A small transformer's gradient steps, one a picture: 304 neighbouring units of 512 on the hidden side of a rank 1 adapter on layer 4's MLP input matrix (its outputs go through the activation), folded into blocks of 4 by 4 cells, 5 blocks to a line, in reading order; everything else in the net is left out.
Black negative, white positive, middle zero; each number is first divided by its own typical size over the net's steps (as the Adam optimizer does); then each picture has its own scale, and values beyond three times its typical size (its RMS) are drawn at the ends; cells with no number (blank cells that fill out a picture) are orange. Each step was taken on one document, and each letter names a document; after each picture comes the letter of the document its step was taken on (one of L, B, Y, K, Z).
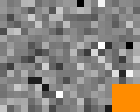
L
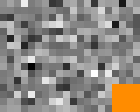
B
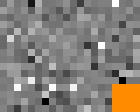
L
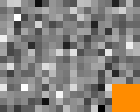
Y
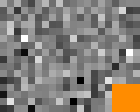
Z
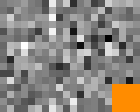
B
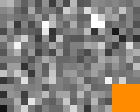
Z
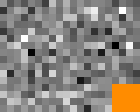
Z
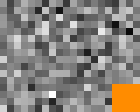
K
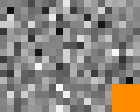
B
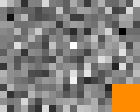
K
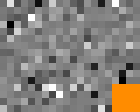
L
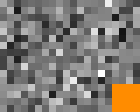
K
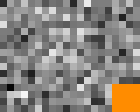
Y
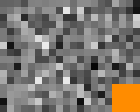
K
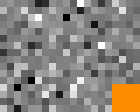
L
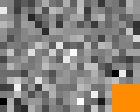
Y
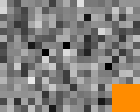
Y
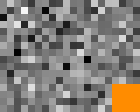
B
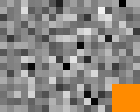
B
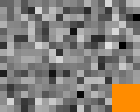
K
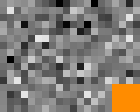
B
